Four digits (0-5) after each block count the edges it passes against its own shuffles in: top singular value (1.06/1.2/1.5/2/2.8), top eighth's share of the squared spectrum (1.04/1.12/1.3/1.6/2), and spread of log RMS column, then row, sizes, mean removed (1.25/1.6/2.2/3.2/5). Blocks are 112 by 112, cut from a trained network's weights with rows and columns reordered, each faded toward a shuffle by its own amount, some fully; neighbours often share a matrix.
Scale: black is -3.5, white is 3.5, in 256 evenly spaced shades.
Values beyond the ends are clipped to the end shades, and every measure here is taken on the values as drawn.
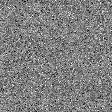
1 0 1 0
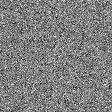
0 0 0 0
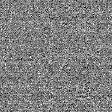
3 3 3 1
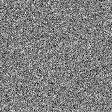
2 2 0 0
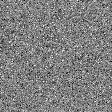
0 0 0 0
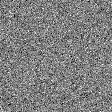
0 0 0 0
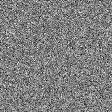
3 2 0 1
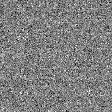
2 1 1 0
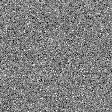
1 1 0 0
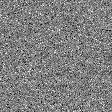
0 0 0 0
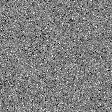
0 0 0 0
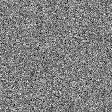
2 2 0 0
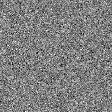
2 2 1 1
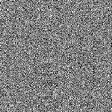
3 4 2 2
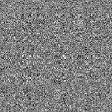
4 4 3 3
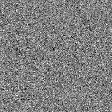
2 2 1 0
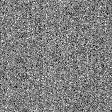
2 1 0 0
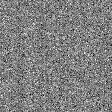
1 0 0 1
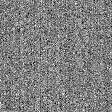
2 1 0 0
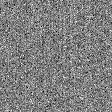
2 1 0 0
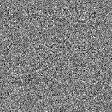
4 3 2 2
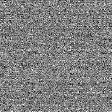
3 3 3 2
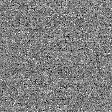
2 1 1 0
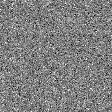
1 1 0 0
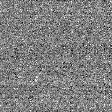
2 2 2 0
